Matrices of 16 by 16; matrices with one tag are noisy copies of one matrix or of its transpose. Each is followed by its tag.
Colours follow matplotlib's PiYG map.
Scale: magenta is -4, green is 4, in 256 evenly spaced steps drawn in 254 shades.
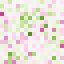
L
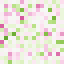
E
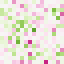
L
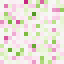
E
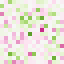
L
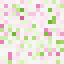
E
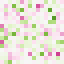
E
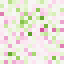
L
